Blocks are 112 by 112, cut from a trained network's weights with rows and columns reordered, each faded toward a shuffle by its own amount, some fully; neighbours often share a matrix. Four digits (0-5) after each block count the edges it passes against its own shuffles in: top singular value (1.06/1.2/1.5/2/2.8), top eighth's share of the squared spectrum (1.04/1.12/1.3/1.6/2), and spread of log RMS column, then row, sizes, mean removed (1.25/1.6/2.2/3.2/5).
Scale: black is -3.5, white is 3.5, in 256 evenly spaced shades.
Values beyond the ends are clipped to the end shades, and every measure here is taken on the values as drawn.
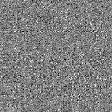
4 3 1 2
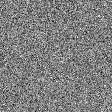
0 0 0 0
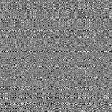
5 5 2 4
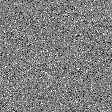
0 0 0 0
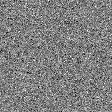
2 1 0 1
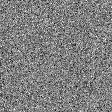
0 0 0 0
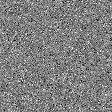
1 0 0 0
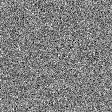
1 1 0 0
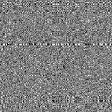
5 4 2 3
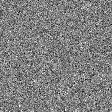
2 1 0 0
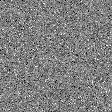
1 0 0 0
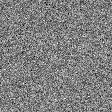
0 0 0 0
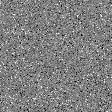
1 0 0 0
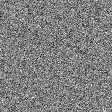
1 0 0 0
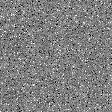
2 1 0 0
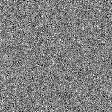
3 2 1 1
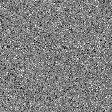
3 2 0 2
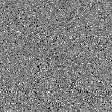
3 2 0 2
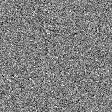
2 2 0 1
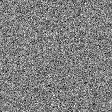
1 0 0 0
